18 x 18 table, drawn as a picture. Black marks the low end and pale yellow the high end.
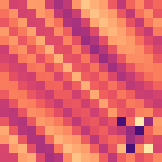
The bottom right is the roughest part. An odd patch, rougher than its surroundings, sits in the bottom right. The grain runs diagonally down to the right. There is no overall slope.
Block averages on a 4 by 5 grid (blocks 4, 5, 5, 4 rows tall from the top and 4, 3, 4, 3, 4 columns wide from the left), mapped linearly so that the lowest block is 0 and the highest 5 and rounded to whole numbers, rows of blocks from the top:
32152
23103
12111
21410
